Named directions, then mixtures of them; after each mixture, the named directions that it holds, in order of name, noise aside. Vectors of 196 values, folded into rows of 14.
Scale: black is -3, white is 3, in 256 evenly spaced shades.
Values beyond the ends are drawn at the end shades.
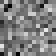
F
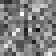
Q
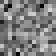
F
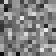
F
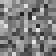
F, Q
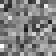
F, Q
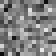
F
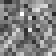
Q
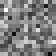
F, Q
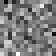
F, Q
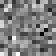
F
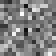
Q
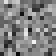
F, Q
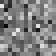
F, Q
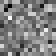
F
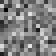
F, Q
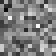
F, Q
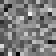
F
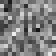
F, Q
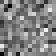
F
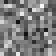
F, Q
